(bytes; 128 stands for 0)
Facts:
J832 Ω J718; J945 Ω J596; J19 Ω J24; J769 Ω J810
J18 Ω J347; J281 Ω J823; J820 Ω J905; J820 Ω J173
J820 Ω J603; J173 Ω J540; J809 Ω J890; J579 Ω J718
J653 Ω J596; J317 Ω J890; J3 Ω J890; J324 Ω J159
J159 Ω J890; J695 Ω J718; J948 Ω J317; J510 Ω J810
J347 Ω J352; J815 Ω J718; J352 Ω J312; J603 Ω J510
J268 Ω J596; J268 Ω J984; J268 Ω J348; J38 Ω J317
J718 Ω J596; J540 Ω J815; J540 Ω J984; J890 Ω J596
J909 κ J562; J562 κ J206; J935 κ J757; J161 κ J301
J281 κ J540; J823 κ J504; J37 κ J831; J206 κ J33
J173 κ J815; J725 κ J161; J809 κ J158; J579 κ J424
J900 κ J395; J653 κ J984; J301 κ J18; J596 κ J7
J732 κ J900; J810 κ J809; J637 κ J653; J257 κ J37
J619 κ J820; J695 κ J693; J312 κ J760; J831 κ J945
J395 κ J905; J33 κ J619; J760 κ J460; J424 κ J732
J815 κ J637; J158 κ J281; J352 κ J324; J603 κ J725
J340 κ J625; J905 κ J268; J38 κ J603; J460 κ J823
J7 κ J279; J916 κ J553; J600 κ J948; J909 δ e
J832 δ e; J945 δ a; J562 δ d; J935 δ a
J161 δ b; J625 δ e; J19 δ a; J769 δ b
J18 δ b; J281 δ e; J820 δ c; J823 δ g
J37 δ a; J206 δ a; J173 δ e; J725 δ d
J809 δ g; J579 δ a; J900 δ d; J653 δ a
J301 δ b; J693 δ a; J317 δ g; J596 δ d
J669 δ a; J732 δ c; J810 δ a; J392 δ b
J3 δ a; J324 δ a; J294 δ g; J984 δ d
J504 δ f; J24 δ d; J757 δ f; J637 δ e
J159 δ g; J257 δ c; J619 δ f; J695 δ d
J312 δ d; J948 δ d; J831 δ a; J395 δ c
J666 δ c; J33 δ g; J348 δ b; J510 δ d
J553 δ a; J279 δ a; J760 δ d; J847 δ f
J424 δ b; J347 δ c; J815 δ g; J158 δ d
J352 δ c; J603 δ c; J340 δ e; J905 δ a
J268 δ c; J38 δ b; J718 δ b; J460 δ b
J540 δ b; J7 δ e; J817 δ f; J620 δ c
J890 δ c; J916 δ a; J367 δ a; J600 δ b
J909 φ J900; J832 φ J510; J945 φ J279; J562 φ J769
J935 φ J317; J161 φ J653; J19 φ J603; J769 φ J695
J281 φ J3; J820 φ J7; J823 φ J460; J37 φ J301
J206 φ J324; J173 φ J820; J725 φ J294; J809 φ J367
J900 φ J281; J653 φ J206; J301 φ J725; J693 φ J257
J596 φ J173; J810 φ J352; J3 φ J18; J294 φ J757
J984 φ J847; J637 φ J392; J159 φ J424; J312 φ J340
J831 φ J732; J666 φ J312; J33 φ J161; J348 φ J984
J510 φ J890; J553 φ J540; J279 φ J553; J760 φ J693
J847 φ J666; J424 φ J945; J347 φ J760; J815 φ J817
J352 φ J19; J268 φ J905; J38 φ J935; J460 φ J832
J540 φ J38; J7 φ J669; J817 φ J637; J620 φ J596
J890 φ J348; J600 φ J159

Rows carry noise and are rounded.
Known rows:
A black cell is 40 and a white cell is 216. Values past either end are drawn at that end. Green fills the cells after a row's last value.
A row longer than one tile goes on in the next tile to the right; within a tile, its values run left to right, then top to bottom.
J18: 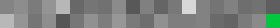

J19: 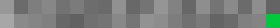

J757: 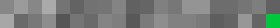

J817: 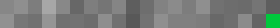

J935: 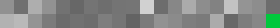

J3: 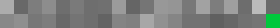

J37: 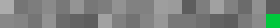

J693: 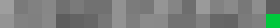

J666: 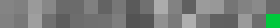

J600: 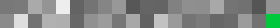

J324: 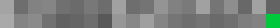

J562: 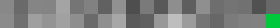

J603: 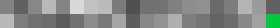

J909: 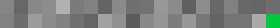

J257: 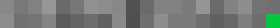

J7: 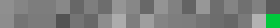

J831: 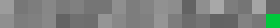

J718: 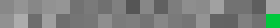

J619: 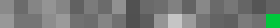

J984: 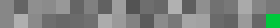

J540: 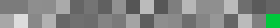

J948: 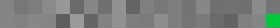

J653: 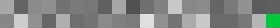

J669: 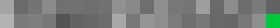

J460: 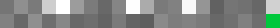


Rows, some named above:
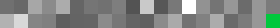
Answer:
J38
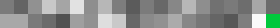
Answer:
J725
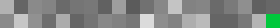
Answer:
J653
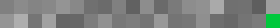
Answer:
J718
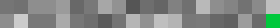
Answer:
J159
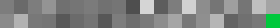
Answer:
J317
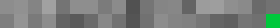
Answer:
J268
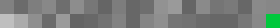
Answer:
J579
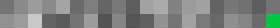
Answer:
J312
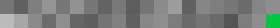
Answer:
J579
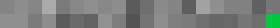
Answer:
J268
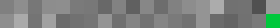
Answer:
J718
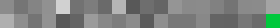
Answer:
J348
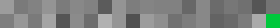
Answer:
J596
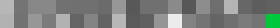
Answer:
J206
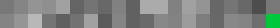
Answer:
J312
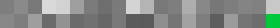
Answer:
J823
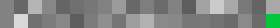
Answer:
J945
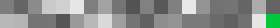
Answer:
J161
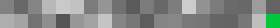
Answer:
J301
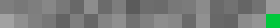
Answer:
J695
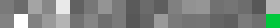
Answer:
J424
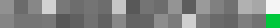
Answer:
J890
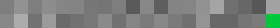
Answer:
J718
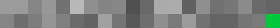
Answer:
J620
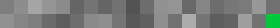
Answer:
J847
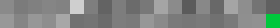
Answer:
J810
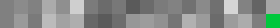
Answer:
J809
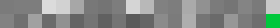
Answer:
J823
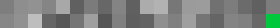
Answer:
J312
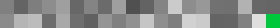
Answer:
J637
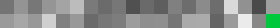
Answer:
J158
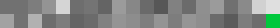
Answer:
J832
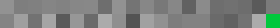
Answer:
J596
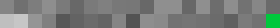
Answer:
J905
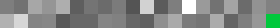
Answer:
J38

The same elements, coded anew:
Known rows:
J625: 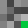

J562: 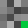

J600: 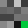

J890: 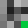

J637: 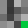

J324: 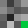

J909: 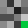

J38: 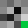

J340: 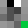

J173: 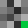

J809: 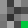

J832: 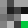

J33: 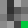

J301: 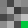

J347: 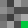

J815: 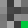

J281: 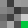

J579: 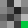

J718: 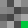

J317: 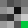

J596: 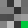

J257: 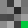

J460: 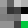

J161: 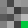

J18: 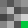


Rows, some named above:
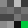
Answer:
J600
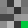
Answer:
J596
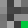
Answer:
J815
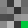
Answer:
J596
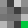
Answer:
J760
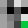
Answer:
J823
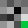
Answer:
J935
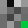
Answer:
J666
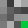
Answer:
J348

